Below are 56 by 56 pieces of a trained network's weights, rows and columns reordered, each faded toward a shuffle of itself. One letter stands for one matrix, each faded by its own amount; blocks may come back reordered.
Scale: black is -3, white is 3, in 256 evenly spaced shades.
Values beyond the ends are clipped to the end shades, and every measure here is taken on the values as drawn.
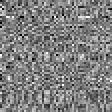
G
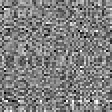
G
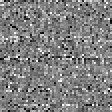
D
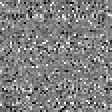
D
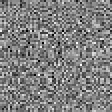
G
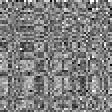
G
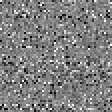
D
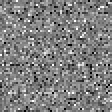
D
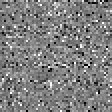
D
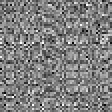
G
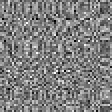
G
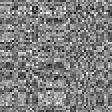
G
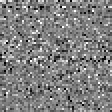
D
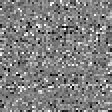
D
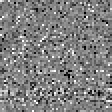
D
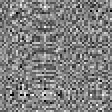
G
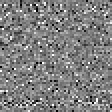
D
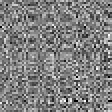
G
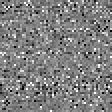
D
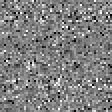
D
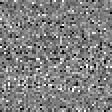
D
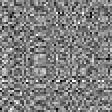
G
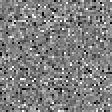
D
